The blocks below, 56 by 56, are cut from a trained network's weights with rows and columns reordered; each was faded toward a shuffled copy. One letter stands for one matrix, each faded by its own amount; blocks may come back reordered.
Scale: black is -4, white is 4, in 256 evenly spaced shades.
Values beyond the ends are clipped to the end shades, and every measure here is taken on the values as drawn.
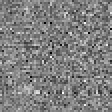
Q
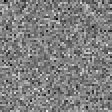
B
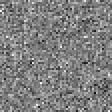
B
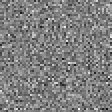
Q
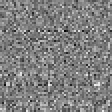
Q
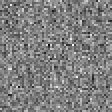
Q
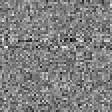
Q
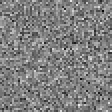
B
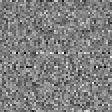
Q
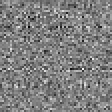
Q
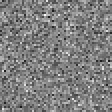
B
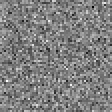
B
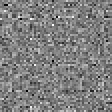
Q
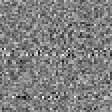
Q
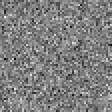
B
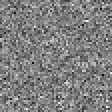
B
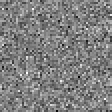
B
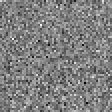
B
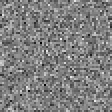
B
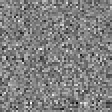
Q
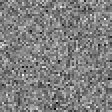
B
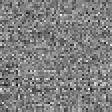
Q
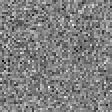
B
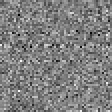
Q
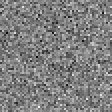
B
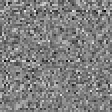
Q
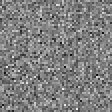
B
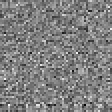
Q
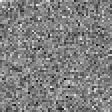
B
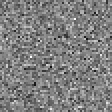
B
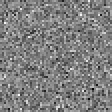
B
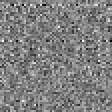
Q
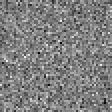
B
